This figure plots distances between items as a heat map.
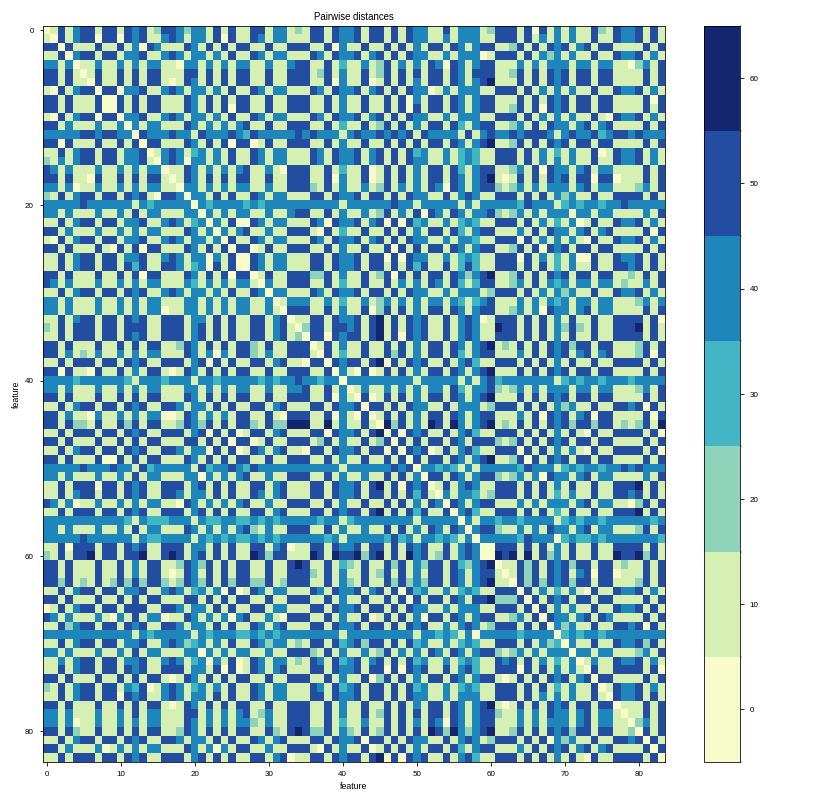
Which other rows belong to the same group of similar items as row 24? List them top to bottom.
0, 1, 3, 7, 10, 14, 15, 19, 22, 26, 27, 30, 33, 34, 35, 38, 43, 46, 48, 52, 53, 55, 59, 60, 64, 66, 68, 70, 72, 73, 75, 76, 81, 83
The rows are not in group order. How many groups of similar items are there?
3
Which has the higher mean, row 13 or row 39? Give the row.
13
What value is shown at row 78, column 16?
10
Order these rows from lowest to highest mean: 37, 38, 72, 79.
79, 37, 72, 38
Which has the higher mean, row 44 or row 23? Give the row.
23
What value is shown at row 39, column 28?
10
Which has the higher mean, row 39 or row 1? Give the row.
1
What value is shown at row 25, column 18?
10
